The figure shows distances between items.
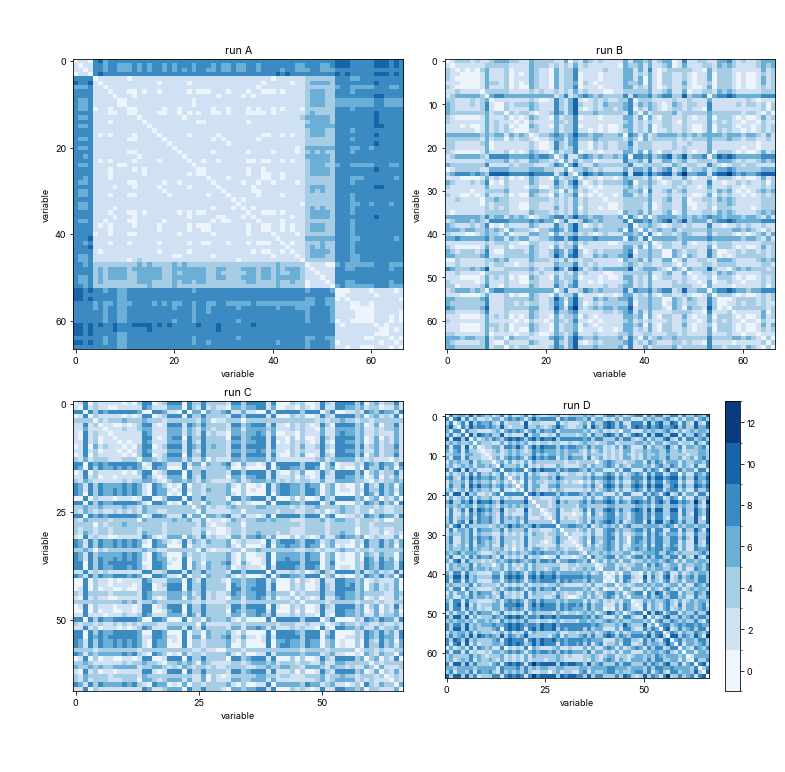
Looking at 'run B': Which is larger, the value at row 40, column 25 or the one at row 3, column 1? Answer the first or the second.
the first
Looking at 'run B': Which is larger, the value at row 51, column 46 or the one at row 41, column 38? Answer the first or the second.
the second
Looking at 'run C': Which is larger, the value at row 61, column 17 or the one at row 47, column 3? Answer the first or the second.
the first
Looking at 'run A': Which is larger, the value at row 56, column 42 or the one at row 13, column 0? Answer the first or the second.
the second
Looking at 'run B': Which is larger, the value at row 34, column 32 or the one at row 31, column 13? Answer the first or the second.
the first
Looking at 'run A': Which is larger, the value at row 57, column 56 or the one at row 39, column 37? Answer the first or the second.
the second
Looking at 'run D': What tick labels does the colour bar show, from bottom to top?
0, 2, 4, 6, 8, 10, 12
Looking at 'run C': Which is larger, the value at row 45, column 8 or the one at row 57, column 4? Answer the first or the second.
the second
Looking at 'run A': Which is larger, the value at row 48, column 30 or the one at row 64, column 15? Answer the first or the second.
the second
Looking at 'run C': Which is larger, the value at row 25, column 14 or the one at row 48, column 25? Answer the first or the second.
the first
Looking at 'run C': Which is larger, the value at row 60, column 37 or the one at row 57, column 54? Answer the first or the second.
the first
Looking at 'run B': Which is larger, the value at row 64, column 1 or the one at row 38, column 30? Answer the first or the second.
the first
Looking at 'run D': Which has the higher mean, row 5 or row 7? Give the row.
5
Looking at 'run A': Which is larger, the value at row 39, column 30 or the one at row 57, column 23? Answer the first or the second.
the second
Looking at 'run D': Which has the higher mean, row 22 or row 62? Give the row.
22
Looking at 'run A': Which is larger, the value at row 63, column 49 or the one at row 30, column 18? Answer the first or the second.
the first
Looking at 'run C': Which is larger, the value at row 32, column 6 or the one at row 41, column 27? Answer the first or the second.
the first
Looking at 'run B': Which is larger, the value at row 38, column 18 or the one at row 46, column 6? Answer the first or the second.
the first
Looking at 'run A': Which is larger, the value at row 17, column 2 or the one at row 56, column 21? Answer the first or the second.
the first
